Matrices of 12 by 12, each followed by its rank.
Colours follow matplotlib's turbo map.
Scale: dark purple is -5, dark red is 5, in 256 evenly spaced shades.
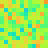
full rank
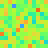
full rank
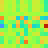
two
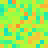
full rank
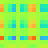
one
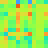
two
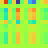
one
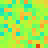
full rank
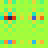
one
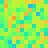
full rank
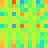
two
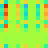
one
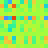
two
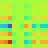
one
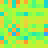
two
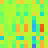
two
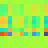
one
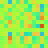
two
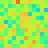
full rank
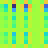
one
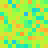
full rank
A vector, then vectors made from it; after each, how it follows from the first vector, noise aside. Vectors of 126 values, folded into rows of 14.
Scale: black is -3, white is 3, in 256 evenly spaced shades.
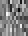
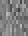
shrunk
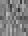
shrunk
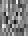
wrapped around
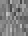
shrunk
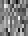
wrapped around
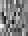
wrapped around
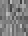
shrunk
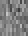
shrunk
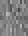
shrunk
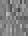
shrunk
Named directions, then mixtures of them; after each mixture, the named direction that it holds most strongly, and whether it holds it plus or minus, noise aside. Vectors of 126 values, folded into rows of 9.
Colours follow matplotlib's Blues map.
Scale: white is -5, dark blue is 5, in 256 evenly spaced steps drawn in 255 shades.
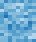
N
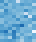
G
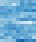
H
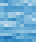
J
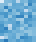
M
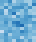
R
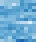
H, plus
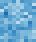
N, plus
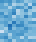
R, plus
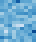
G, minus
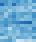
H, minus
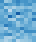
J, minus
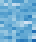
H, plus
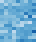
G, minus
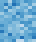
R, minus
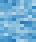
H, minus
